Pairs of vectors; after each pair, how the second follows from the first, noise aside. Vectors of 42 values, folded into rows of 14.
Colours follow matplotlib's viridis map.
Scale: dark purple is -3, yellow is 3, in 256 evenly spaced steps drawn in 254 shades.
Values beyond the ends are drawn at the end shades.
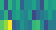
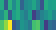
copied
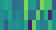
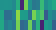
wrapped around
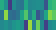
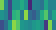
wrapped around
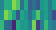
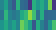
wrapped around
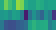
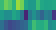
copied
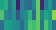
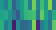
wrapped around
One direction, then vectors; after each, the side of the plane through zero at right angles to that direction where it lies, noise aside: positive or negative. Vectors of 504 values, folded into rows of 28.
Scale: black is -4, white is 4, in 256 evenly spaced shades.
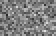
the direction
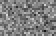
negative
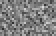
positive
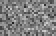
positive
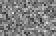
positive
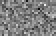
negative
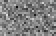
negative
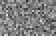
negative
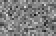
negative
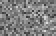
positive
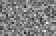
positive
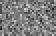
positive
